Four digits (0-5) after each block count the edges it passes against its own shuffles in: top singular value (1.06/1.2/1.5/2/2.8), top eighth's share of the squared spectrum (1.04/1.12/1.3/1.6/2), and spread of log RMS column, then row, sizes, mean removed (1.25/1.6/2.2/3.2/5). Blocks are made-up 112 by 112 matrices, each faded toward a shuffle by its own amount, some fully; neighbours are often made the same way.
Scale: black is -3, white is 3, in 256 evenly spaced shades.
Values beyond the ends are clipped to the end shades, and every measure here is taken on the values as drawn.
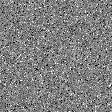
2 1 0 0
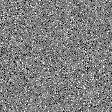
0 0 0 0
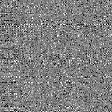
4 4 2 3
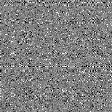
4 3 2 3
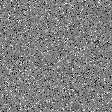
2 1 0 0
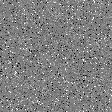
2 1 0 0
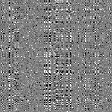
5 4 4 3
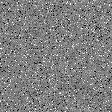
3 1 0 0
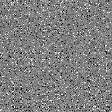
4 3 2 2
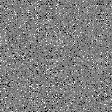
4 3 2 1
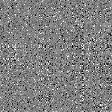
4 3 2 2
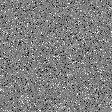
1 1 0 0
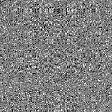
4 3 2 2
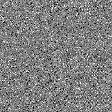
4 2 1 1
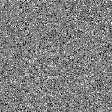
3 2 1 1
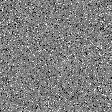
2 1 0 0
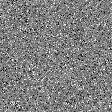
2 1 0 0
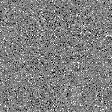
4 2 1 1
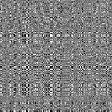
5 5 4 4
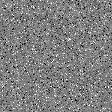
2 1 0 0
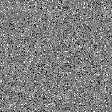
4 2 2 1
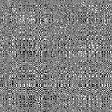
5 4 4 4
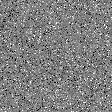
2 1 0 0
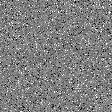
2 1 0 0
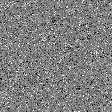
2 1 0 0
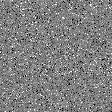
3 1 0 0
